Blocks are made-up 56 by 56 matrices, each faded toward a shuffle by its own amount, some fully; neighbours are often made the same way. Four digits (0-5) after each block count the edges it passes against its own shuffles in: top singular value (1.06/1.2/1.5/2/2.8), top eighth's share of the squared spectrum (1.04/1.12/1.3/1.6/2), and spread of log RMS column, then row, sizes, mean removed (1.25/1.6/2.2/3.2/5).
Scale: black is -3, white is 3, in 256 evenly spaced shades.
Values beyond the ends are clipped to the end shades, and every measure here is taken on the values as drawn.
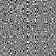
4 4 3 2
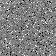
0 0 0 0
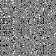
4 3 2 1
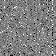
3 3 1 0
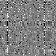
4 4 2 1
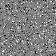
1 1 0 0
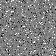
0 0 0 0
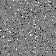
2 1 0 0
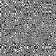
4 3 2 2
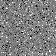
1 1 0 0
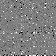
3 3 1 1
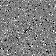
2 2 0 0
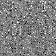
2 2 1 1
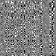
3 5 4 2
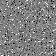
0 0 0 0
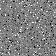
0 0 0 0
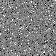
0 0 0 0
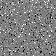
1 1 0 0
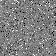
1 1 0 0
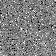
0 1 0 0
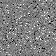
1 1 0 0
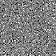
3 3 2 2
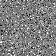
1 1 0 0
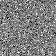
2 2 0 0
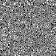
3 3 1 1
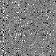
4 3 2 1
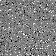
0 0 0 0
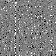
4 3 2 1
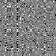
4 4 2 1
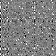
4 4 2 1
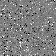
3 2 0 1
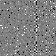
4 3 1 1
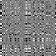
5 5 4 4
